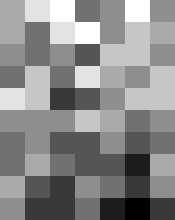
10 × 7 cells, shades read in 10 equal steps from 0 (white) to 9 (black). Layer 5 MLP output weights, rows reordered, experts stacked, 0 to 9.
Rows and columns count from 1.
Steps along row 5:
up up down down down same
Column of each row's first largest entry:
4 2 4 1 3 6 3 6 3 6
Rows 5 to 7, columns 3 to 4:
7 6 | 4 2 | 6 6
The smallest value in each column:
1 1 0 0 2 0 2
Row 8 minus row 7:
0 -1 -1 0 2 2 -2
